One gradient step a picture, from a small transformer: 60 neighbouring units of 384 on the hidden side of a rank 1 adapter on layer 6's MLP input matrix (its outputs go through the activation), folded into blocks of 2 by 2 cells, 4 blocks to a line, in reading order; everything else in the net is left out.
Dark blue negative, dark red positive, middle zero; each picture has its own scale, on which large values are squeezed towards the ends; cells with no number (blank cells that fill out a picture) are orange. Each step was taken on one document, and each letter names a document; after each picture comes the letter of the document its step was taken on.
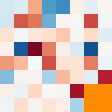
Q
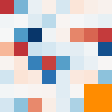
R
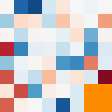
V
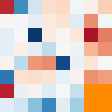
R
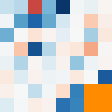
Q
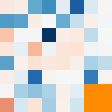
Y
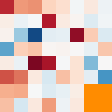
R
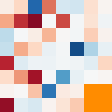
Y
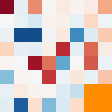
R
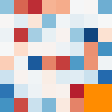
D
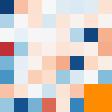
D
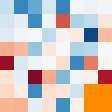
V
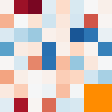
D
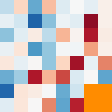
Q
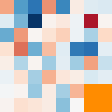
Q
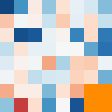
R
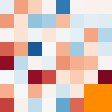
V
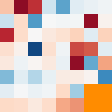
Q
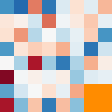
R
